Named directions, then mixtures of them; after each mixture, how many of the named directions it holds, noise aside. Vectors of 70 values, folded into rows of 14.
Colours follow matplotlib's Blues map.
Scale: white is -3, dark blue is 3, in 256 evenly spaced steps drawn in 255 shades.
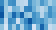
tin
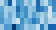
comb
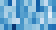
one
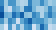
one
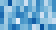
two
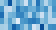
two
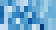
two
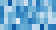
two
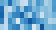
two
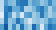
one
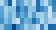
one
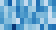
one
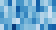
one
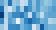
two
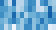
two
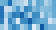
two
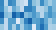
one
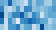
two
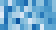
two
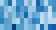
one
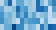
one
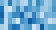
two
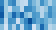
one
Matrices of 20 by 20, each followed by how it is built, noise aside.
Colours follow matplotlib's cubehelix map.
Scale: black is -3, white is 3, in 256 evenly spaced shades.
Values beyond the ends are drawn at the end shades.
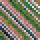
Toeplitz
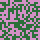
noise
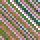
Toeplitz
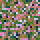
noise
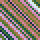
Toeplitz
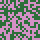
noise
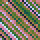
Toeplitz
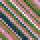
Toeplitz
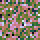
noise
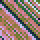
Toeplitz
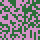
noise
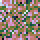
noise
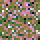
noise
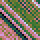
Toeplitz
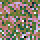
noise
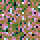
noise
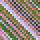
Toeplitz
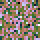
noise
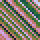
Toeplitz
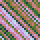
Toeplitz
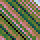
Toeplitz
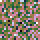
noise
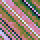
Toeplitz
